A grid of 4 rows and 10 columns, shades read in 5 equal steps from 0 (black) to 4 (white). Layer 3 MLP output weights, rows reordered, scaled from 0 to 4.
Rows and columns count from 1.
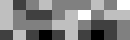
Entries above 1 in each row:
9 8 8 3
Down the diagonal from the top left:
3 2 2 0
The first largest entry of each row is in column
10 7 1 2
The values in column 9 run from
1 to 3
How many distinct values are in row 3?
3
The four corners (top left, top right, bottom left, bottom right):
3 4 1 2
